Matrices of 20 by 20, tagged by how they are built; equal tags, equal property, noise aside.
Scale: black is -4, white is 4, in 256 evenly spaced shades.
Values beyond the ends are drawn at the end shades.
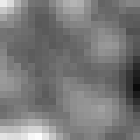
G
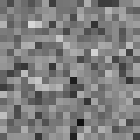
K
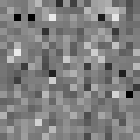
K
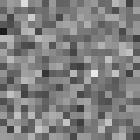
K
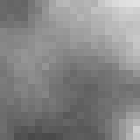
G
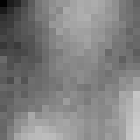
G
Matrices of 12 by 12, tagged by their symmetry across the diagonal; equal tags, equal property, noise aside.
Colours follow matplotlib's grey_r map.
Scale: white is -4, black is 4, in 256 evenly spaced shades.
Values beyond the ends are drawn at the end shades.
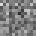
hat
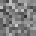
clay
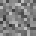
clay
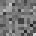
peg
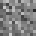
clay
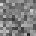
hat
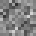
peg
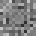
peg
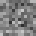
hat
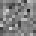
clay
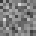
peg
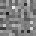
clay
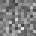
hat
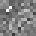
peg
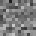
hat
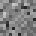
peg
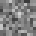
clay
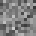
hat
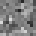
clay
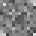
peg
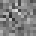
clay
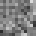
clay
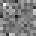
peg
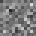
peg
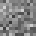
hat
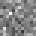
hat
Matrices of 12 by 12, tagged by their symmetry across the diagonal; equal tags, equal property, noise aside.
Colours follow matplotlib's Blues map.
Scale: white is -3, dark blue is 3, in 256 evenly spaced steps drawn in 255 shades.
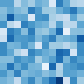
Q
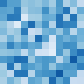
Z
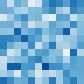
Q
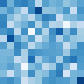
Z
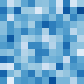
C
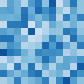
Z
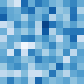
C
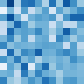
C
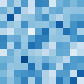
Z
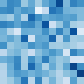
Q
